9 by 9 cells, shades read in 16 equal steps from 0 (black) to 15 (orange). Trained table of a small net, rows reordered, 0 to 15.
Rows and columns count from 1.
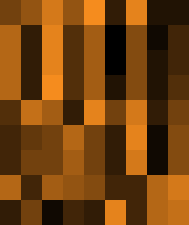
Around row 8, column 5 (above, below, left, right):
7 3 9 4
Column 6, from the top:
3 0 0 2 7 3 3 4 14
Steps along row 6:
up up up down down up down up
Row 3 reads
11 3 14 5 10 0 8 2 4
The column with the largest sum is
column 3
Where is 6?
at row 6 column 2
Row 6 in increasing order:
1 3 4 6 7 7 8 11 14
